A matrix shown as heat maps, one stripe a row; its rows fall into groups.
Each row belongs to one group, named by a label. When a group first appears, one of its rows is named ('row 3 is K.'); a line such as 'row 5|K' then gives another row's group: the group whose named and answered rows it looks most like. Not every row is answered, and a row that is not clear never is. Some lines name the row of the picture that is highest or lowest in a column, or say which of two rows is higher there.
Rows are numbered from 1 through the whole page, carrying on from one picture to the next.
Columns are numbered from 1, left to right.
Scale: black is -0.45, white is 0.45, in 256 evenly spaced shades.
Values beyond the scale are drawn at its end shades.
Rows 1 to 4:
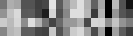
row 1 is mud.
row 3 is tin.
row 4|mud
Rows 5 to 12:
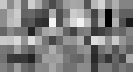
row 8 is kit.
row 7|mud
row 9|tin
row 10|kit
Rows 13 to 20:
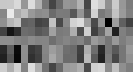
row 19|kit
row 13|tin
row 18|kit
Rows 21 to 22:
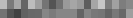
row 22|kit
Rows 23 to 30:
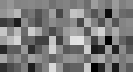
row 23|tin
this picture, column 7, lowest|27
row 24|mud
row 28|kit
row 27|mud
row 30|kit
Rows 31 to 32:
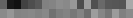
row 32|tin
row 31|kit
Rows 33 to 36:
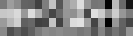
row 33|mud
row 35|mud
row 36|kit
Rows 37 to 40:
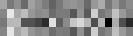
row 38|tin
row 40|tin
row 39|mud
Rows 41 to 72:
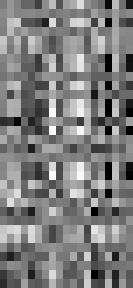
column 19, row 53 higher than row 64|No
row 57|kit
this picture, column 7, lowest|43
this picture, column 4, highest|63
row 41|mud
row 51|kit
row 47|mud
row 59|mud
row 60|mud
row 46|tin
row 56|tin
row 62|mud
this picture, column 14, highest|66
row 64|kit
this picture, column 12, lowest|54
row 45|tin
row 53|mud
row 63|tin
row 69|kit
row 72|kit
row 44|tin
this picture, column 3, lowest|54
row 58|tin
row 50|mud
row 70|kit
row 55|mud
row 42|tin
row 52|mud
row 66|tin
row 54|kit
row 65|kit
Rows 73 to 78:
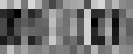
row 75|kit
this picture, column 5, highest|73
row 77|kit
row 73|tin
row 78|tin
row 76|kit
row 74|kit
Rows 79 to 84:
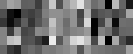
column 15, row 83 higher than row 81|Yes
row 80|kit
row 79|mud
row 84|kit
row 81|kit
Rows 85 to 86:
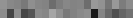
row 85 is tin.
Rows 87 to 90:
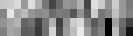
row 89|mud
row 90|mud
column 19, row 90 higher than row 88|No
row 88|tin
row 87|tin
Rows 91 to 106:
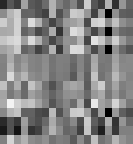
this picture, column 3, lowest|105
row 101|tin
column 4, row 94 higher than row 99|No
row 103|mud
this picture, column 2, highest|102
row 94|mud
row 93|tin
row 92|mud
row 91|kit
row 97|tin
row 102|tin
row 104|kit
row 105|kit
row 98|tin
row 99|tin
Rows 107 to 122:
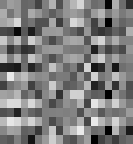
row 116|kit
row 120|tin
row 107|mud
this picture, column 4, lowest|112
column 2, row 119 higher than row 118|No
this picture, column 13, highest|114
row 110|kit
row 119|kit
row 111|tin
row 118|tin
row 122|kit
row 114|kit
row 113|tin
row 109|mud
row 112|kit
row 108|tin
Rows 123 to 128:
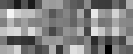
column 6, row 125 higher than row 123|Yes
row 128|mud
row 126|tin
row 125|tin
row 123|kit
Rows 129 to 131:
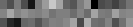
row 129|kit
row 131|kit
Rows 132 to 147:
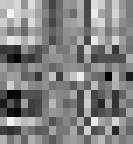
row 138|kit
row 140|mud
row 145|tin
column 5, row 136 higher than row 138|Yes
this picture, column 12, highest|140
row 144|kit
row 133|tin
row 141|tin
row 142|kit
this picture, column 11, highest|140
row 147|tin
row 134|tin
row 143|kit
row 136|tin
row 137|kit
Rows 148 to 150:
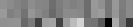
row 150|mud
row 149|tin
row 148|tin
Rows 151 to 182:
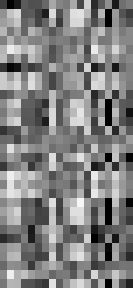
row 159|tin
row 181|tin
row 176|kit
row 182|mud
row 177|kit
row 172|tin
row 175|mud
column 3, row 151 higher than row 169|No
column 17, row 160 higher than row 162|Yes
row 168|mud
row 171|tin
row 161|kit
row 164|mud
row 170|tin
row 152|mud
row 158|kit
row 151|kit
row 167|tin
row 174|mud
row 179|mud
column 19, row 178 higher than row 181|No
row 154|tin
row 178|mud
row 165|kit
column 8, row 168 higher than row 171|Yes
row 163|mud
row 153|mud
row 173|mud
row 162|mud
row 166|kit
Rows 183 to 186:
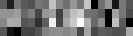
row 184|mud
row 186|kit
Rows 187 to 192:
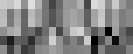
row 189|tin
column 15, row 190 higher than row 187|No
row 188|tin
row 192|kit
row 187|tin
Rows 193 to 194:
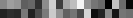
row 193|mud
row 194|kit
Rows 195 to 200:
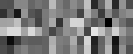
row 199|kit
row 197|mud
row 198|tin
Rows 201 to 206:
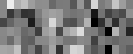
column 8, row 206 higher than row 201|Yes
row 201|tin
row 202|kit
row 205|kit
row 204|mud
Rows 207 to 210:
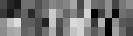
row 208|kit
